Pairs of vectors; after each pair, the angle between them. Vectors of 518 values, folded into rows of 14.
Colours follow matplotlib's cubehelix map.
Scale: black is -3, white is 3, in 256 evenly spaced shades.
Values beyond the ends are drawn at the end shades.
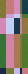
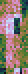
nearly parallel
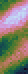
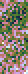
partly opposed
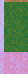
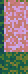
nearly opposite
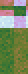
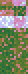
nearly parallel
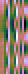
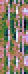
nearly parallel
